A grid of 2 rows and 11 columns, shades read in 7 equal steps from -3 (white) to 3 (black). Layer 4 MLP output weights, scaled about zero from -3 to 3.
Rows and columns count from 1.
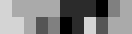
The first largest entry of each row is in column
9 6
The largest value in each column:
-2 -1 -1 1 0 3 2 2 3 0 -1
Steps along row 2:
same up up down up down down up down same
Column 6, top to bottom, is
2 3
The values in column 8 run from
-2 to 2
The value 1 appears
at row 2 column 4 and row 2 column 9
